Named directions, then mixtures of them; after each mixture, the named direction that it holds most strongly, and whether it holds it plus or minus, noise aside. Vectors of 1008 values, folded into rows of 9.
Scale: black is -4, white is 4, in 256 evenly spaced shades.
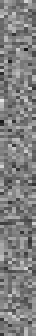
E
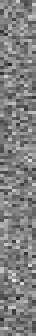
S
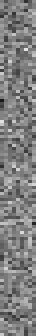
E, minus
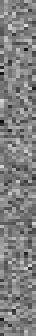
E, plus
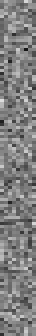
E, plus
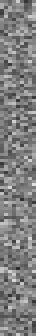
S, plus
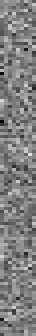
E, plus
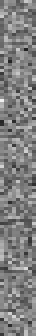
E, plus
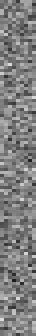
S, minus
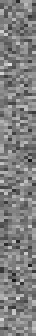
S, minus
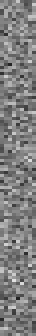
S, plus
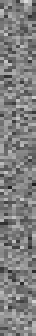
S, minus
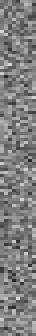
S, minus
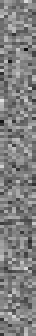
E, plus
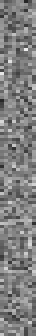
E, minus
